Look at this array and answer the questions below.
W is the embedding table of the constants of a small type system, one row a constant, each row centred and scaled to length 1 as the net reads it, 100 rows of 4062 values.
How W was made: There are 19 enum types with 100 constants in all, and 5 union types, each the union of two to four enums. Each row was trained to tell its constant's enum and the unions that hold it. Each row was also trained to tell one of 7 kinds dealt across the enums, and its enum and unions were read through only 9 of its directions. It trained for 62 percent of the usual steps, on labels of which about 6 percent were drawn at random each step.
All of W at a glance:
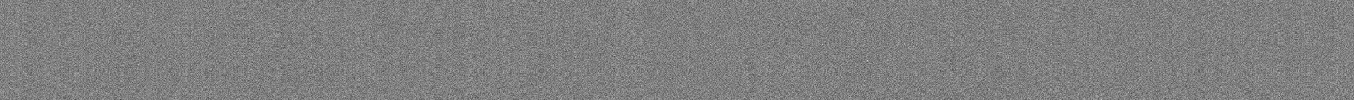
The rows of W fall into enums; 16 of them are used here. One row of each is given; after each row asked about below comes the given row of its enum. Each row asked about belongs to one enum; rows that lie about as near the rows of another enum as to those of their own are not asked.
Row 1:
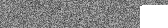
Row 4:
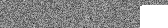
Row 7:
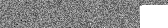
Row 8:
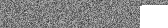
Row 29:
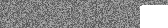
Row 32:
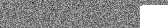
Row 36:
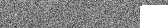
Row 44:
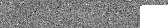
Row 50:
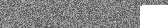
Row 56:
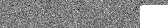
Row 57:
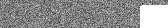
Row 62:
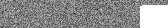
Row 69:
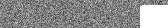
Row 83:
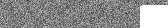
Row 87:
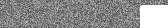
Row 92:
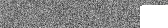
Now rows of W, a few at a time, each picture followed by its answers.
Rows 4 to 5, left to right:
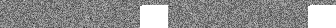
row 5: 83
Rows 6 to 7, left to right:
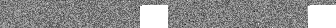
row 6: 50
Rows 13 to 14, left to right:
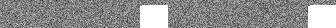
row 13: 56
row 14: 92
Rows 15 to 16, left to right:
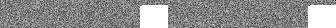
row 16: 32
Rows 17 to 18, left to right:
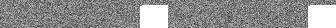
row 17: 62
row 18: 50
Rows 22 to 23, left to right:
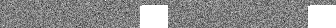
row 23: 36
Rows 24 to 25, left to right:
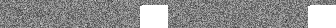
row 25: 62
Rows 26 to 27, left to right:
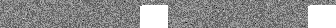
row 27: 50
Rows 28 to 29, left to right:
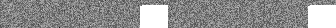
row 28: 36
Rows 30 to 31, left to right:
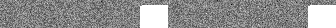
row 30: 69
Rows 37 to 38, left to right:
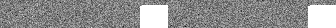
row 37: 57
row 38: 62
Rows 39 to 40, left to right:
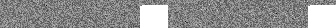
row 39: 4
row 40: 32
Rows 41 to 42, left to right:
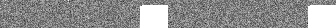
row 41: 36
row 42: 32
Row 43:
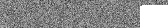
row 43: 4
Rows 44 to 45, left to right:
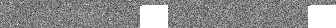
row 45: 29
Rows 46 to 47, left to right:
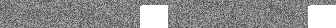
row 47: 1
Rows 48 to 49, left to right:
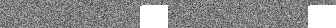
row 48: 92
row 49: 87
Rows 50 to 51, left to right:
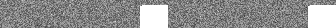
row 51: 57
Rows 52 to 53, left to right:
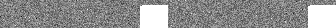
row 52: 62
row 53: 83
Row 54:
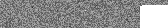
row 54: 92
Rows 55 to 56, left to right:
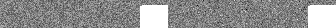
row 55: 4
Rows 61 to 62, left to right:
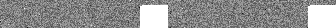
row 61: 50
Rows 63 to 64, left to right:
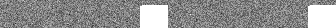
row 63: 36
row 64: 57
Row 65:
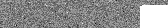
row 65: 1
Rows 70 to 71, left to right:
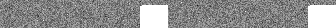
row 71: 56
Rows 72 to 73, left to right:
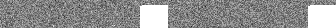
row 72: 69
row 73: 32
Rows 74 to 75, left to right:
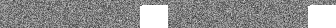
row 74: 1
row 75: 1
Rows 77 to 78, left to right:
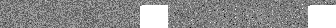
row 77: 57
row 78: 44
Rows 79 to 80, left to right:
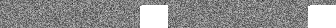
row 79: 57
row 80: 62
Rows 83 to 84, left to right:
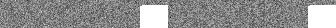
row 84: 29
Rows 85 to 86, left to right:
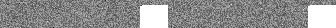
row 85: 44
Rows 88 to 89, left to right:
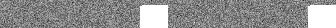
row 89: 32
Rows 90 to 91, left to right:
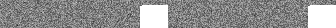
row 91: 36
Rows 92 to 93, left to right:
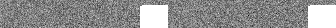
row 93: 50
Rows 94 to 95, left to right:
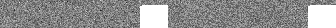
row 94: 4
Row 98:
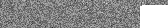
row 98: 83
